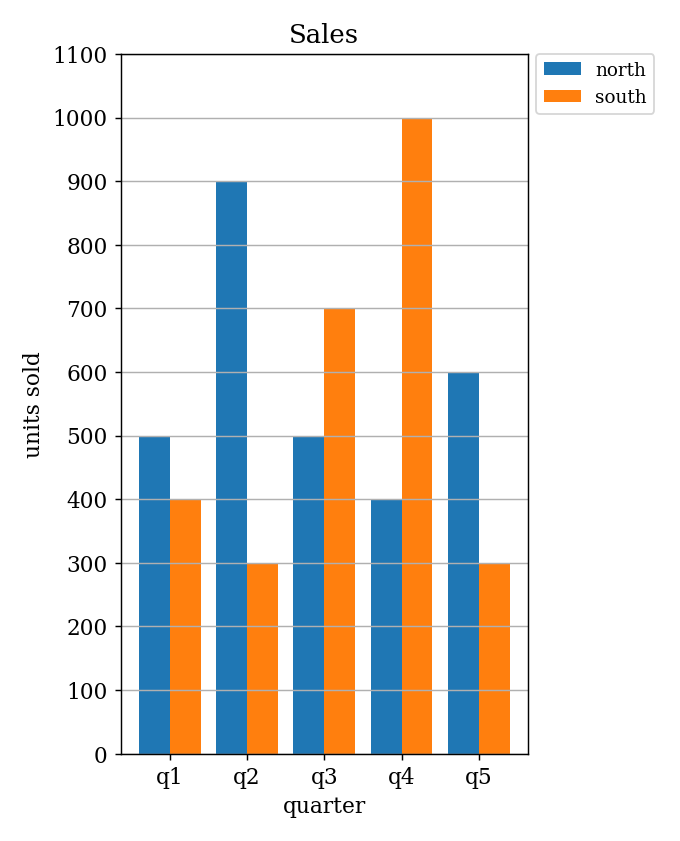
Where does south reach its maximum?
q4
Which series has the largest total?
north
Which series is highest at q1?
north
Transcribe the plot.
Title: Sales
x-axis: quarter, ticks q1 q2 q3 q4 q5
y-axis: units sold, ticks 0 100 200 300 400 500 600 700 800 900 1000 1100
Legend: north, south
Values:
north: 500 900 500 400 600
south: 400 300 700 1000 300
